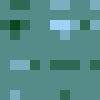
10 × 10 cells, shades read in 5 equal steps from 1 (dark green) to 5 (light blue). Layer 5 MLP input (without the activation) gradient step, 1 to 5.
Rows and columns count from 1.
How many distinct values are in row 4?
3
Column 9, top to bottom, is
3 3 2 3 3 3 3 3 3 3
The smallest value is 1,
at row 3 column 2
